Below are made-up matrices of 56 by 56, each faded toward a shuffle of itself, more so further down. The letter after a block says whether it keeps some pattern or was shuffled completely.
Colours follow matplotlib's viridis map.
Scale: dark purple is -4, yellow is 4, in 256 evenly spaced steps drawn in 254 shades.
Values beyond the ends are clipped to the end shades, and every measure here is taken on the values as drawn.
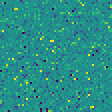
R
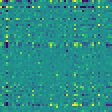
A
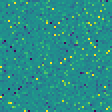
R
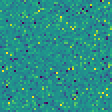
R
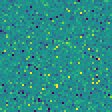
R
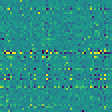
A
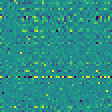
A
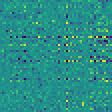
A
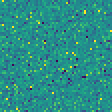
R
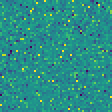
R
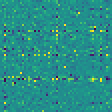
A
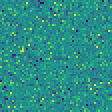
R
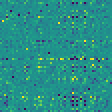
A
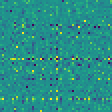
A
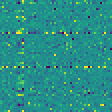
A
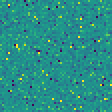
R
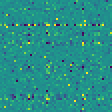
A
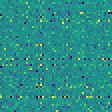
A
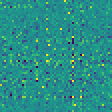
A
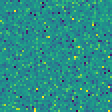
R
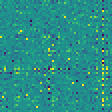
A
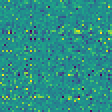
A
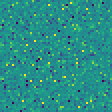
R
